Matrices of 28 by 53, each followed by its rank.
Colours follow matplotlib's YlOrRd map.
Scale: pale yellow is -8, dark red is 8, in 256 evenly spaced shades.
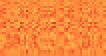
three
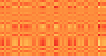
one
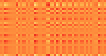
one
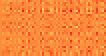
three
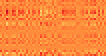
two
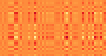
one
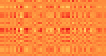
two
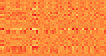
three
